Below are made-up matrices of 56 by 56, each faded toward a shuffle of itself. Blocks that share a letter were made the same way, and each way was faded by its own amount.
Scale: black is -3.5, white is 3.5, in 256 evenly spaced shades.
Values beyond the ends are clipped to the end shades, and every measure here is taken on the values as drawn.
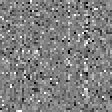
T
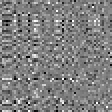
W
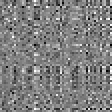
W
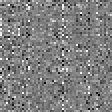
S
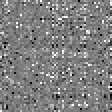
T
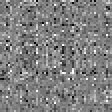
S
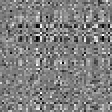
W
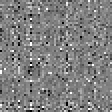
S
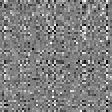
W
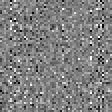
S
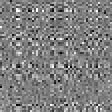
W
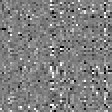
S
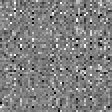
S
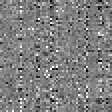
S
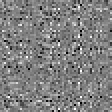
S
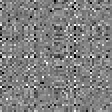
W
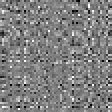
W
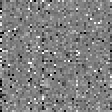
T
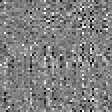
S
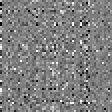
S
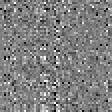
S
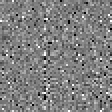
T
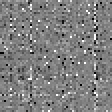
T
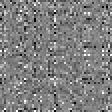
S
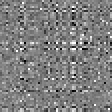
W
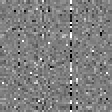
S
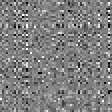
W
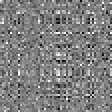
W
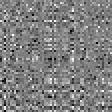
W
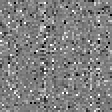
T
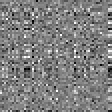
W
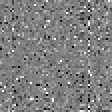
T
